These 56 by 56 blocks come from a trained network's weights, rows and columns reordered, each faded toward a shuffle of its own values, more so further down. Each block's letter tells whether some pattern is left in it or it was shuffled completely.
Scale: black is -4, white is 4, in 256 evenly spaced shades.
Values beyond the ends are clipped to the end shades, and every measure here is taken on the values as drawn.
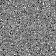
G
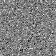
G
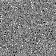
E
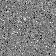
E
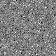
E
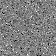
E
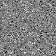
G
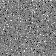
E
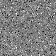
E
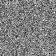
G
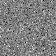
E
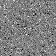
E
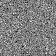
E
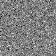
G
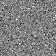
G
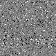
G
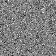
E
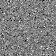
G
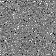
G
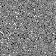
G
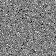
E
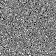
E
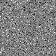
E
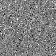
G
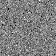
E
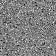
E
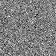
G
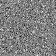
E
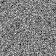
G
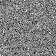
E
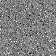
E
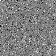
G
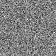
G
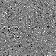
G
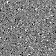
E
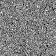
G
